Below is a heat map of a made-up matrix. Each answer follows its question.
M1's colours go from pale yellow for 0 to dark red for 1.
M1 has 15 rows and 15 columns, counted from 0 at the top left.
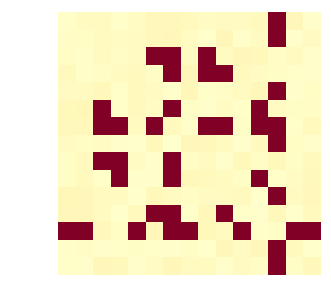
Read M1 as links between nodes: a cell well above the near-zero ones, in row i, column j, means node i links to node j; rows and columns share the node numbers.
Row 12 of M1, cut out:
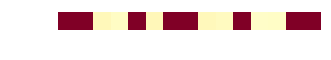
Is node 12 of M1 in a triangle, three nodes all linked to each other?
no
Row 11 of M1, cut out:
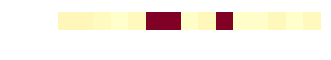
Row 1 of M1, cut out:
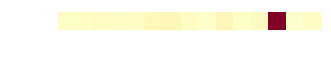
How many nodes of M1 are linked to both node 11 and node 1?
0
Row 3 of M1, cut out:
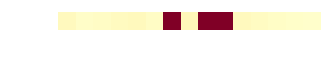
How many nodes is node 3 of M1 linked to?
3
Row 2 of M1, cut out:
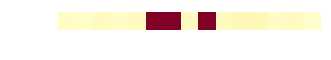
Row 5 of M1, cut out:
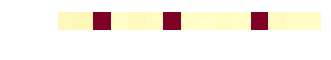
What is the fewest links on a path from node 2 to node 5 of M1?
1
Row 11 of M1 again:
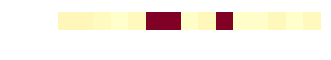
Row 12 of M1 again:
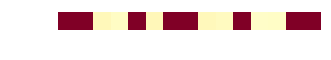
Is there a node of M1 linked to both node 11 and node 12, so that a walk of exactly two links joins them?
yes
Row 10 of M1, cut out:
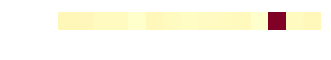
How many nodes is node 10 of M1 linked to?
1
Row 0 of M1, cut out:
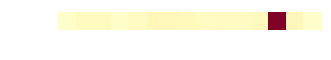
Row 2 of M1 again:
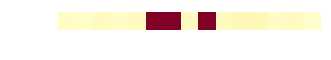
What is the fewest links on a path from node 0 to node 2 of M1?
3
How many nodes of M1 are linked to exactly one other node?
7
